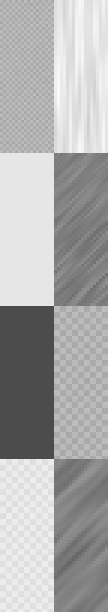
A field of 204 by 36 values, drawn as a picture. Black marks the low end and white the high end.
It is made of 4 by 2 panels. Panel 1,1: high, checkered, faint in contrast. Panel 1,2: very high, streaked downward, faint in contrast. Panel 2,1: very high, flat. Panel 2,2: middling, slanting up to the right, faint in contrast. Panel 3,1: low, flat. Panel 3,2: high, checkered, faint in contrast. Panel 4,1: very high, checkered, faint in contrast. Panel 4,2: middling, slanting up to the right, faint in contrast.
